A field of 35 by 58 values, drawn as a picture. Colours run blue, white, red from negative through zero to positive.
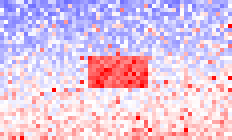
In the centre lies a patch that is higher than the rest. The ninth with the highest average is the centre. No regular stripes run through it. Values rise toward the bottom.
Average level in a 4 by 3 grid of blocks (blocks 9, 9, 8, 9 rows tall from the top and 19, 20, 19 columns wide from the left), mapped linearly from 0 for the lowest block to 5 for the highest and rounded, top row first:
0 0 1 / 1 4 2 / 3 5 3 / 4 4 4
